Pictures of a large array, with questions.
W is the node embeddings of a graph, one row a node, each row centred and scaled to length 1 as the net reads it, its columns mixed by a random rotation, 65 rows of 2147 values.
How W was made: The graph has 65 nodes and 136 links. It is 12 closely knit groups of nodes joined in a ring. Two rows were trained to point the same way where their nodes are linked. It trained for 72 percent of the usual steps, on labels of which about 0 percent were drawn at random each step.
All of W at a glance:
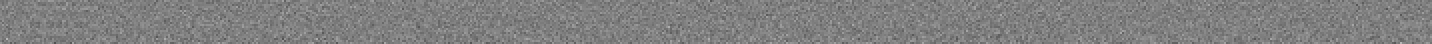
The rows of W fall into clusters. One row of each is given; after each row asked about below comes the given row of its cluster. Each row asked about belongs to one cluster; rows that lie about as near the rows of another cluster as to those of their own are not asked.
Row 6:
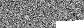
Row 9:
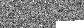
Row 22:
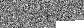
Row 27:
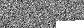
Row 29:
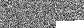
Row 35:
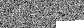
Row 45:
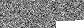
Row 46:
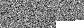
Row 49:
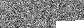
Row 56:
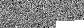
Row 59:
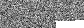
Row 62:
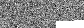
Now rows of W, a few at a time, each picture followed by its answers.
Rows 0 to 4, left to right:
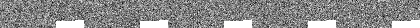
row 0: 49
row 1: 46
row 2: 22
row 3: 62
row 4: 22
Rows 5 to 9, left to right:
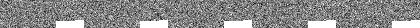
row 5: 29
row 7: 45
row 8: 62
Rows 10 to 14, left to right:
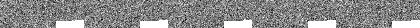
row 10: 27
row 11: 46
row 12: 46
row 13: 49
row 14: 27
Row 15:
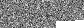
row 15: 22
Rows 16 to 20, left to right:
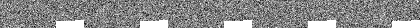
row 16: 45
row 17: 35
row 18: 6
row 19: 29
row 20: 49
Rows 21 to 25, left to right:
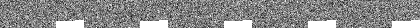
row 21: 6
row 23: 62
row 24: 9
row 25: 29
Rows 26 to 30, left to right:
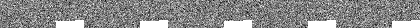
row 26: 59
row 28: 49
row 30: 27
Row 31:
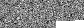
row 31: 56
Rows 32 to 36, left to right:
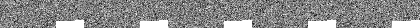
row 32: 46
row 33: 56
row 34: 62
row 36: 56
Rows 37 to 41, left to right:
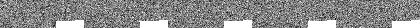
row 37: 27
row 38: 59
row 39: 35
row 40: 56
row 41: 29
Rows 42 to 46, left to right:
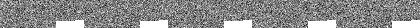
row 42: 27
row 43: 46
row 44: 45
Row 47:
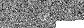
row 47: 49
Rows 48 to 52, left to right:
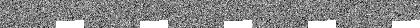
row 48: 56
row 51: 46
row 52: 35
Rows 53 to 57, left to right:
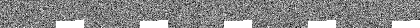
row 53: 29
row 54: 62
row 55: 35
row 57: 62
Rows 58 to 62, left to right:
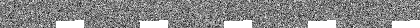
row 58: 9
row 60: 49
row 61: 22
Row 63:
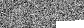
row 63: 35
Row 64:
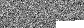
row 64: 9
